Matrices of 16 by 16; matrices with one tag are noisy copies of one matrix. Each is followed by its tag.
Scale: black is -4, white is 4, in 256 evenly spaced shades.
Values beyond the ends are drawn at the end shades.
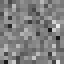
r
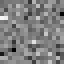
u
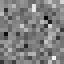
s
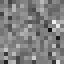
r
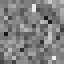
s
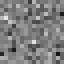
u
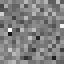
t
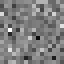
t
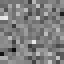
u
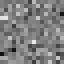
u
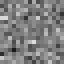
u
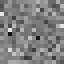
t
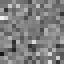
u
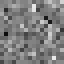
s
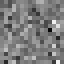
r
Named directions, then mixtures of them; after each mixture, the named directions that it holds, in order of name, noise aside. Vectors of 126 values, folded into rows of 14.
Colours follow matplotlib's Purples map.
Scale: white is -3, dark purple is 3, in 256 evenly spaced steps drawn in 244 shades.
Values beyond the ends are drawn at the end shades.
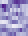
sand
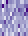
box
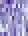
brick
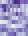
sand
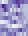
sand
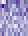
box, sand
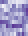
brick, sand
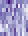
brick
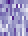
brick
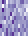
box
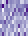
box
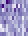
box, brick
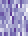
box, brick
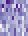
box, brick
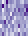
box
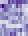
brick, sand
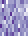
box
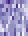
brick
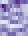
sand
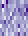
box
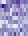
box, sand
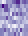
box, sand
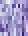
brick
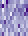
box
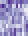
brick, sand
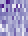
box, brick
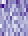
box, sand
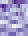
sand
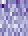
box, sand
